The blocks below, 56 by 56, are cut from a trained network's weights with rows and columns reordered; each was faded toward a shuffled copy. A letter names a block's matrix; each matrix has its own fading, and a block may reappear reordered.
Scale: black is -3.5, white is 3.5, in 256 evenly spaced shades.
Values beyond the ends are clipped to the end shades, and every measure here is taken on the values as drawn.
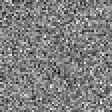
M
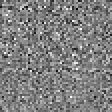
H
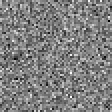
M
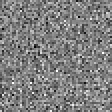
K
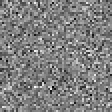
K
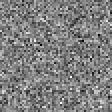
K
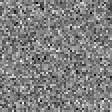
K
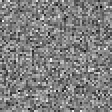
M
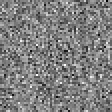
K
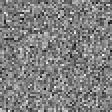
M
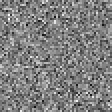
M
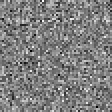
K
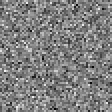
M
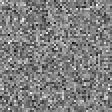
K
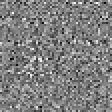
H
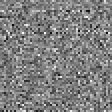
H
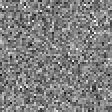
M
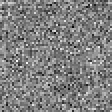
M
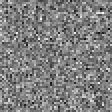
K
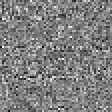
H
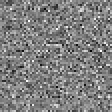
H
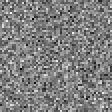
M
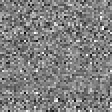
H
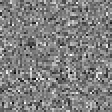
H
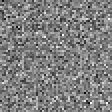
K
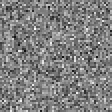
M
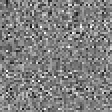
H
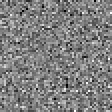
K
